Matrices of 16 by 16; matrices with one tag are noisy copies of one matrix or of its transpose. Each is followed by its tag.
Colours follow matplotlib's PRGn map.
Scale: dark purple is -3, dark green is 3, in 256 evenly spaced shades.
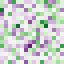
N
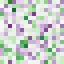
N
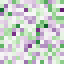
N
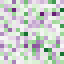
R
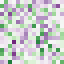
R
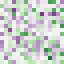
R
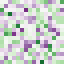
N
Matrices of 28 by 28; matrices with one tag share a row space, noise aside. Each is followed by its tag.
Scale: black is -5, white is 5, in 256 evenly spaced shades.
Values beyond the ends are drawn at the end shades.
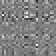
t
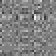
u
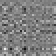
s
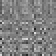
u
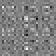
t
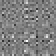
t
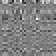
s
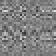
s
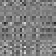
s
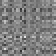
s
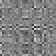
u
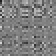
u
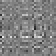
u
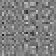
t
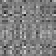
s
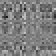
s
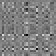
t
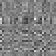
u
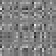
u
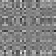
s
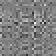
u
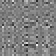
t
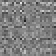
s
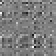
u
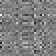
u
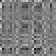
u
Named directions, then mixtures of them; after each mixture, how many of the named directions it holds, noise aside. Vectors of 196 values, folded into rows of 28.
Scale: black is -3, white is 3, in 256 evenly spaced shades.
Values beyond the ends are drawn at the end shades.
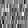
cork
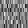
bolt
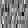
one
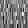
two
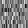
two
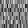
one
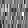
one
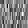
two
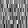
two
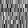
one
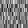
one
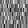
two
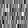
one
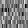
two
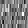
one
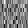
one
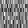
one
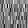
two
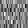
one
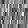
one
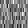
two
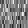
two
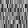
one
